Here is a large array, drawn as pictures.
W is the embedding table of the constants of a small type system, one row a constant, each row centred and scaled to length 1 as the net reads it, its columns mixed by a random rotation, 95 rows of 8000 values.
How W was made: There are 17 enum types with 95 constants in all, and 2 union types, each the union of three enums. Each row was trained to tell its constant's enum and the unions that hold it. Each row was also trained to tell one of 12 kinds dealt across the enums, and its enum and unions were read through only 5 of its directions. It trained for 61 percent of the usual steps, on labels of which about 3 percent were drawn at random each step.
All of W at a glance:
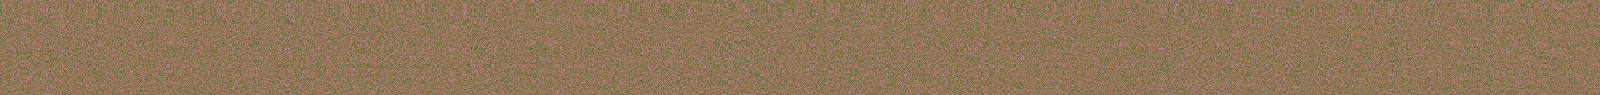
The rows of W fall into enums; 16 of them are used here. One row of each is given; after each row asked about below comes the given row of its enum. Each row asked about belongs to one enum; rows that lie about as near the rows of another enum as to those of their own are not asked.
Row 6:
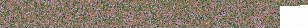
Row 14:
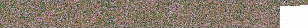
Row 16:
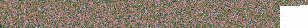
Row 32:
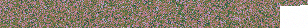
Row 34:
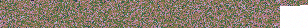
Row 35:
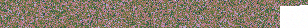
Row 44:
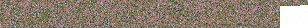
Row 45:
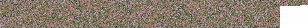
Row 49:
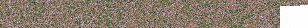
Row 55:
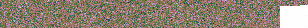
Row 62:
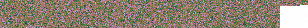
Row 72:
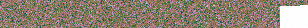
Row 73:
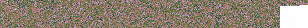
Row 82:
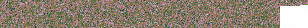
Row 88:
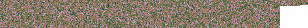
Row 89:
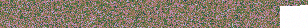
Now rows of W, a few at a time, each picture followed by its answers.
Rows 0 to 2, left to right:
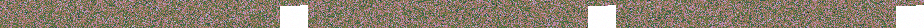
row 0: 32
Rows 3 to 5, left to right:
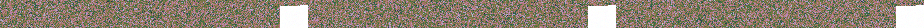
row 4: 6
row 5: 6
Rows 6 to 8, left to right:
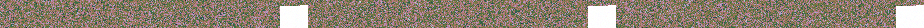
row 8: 49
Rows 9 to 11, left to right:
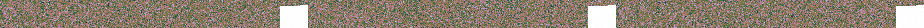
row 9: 49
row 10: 14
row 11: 49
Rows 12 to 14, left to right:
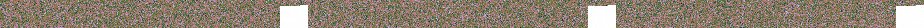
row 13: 62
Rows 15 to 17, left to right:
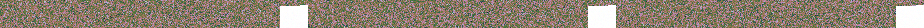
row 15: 55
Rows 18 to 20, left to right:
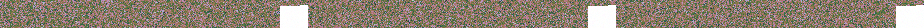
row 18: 62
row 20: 35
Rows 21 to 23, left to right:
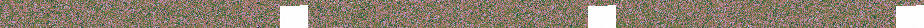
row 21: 35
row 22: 62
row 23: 32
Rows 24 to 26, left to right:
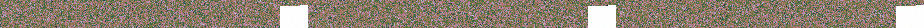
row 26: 55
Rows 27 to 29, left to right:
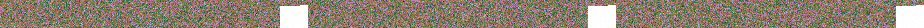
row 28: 62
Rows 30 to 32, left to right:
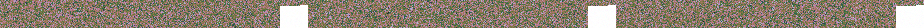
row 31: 35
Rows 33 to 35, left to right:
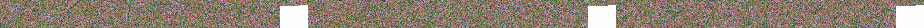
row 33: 14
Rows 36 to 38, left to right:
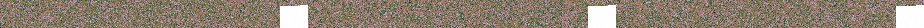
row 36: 14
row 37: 6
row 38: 32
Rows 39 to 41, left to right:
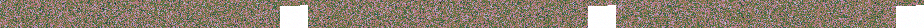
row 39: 88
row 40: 73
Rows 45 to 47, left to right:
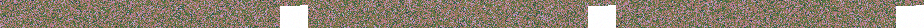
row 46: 32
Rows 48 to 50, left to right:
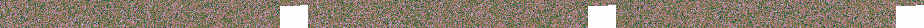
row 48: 49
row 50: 35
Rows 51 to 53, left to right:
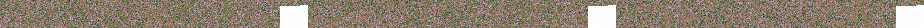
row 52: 14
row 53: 88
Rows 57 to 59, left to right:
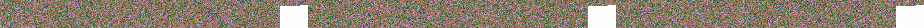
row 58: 73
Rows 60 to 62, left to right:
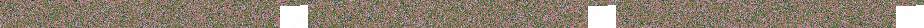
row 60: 62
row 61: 32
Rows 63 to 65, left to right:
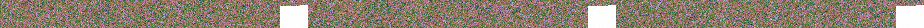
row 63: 14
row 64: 34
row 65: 35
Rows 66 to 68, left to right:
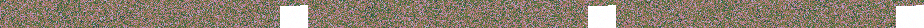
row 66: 34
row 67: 34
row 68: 73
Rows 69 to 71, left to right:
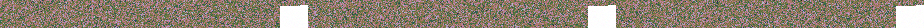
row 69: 73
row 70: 62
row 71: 55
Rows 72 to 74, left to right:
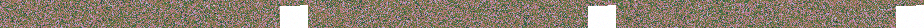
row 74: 55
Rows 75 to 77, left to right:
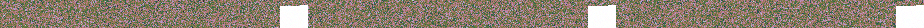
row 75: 14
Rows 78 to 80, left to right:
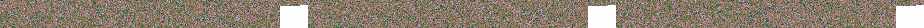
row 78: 32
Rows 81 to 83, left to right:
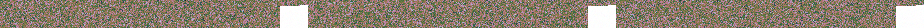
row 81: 55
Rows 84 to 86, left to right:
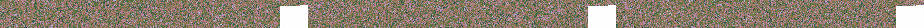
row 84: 6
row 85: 32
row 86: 49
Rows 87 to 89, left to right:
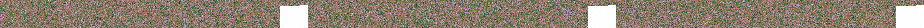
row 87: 73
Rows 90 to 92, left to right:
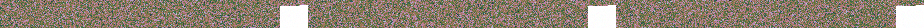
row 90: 73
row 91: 35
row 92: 62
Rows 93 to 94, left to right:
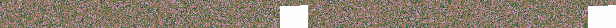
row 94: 16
